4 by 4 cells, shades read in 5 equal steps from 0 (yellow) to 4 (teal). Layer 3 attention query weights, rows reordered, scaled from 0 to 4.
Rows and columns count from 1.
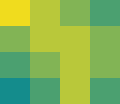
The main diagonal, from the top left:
0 1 1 3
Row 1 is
0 1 2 3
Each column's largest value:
4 3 2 3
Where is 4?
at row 4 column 1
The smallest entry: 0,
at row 1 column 1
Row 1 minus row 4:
-4 -2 1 0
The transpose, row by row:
0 2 3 4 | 1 1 2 3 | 2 1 1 1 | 3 2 2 3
